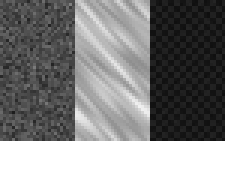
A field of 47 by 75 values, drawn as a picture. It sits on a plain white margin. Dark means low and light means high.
It is made of 1 by 3 panels. Panel 1,1: low, fine-grained. Panel 1,2: high, slanting down to the right. Panel 1,3: very low, checkered, faint in contrast.
